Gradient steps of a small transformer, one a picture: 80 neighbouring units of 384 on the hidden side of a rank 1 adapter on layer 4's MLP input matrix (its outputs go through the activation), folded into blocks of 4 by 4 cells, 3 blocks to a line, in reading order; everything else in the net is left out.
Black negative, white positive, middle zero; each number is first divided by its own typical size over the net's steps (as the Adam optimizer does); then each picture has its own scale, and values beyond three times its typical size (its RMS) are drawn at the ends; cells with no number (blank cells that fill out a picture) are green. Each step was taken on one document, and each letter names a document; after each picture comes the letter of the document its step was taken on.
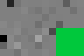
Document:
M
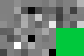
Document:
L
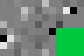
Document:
M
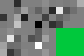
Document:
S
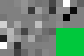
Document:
M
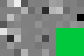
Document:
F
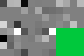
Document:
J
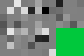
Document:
F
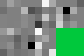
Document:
L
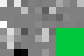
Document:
J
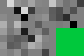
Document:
L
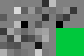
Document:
S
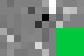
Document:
S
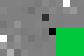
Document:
M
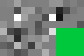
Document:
F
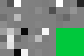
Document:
J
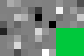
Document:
L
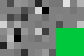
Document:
F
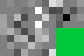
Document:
L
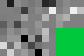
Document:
S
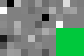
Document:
M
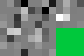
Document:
F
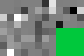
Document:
S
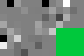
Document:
M
